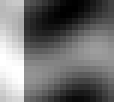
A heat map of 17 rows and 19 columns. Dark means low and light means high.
The ninth with the lowest average is the top middle. There are no lone odd cells. The middle right is the calmest part. A vertical seam about 20% of the way across splits the table, and the left part is higher.
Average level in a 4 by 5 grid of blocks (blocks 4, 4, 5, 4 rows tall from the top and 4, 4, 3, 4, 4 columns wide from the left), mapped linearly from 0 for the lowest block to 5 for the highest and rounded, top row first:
41001 / 41122 / 52223 / 52111
